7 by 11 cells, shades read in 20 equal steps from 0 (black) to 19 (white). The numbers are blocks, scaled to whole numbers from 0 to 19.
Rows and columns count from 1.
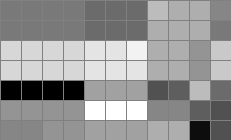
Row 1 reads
9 9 9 9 8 8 8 14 13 13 10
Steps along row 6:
same same same up same same down same down down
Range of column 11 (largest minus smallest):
9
